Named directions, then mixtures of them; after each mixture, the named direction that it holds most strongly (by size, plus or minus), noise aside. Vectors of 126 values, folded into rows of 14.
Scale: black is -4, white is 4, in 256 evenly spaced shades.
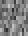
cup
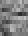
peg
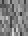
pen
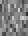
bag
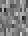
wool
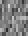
bag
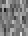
wool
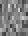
bag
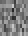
cup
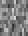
cup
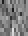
pen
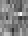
peg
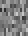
wool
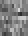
peg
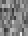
cup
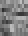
peg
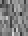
pen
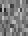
wool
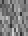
pen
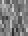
pen
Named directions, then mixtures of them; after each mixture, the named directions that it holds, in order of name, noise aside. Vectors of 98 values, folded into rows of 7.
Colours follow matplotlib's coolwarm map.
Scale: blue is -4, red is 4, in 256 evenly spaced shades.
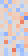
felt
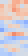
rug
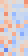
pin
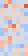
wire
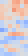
rug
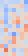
pin, rug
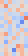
felt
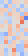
felt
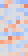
rug, wire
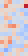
pin, wire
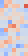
felt, wire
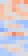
rug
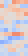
rug, wire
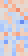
felt, rug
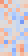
felt, pin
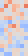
rug, wire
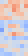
rug, wire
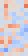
pin, wire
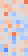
pin, rug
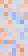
felt, pin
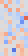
felt
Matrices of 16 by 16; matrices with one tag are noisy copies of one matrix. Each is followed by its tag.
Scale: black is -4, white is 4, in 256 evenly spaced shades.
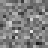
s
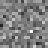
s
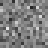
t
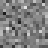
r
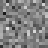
r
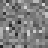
r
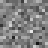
s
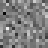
r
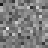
t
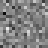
r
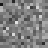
t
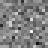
s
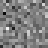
r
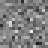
s
